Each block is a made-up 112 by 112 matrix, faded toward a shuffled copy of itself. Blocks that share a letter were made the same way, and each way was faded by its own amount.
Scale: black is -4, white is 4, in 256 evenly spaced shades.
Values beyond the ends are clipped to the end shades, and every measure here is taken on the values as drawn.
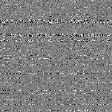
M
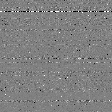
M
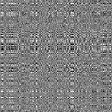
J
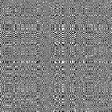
J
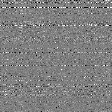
M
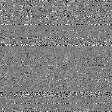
M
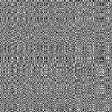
J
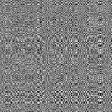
J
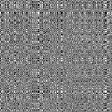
J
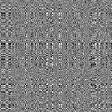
J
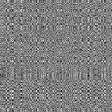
J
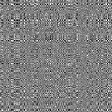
J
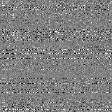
M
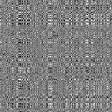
J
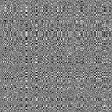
J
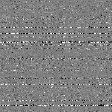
M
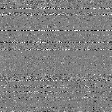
M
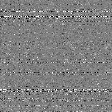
M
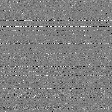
M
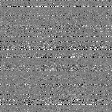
M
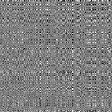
J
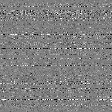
M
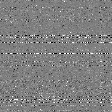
M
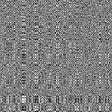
J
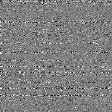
M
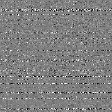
M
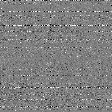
M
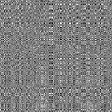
J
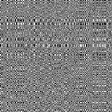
J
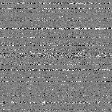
M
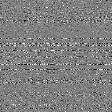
M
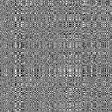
J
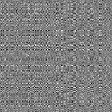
J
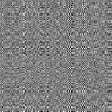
J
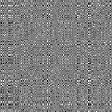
J
